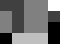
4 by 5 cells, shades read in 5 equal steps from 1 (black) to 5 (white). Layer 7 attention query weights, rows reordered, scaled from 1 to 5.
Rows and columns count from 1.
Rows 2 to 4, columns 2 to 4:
2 3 3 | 2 3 3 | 4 4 4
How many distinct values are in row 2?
2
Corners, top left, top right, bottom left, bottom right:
2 5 1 1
